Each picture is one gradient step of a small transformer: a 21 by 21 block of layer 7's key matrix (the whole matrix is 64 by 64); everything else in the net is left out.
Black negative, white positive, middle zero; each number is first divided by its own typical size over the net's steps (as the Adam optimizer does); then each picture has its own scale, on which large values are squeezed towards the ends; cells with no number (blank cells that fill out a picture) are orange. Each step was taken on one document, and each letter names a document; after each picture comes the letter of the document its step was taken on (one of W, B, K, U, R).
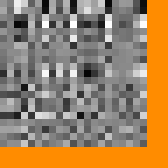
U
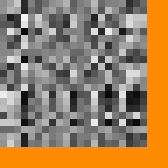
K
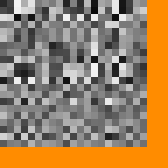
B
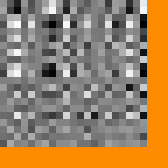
U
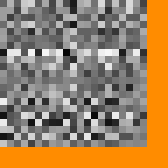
B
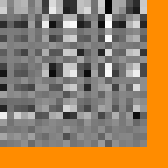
U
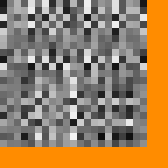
B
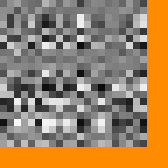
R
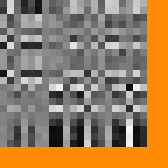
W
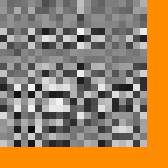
R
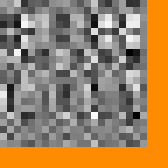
K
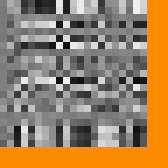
W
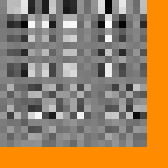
U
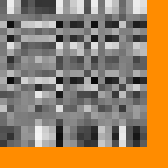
W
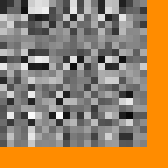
B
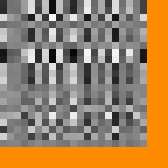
B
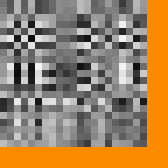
R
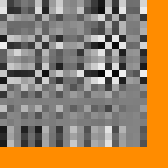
W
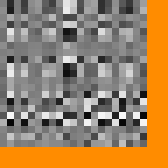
B
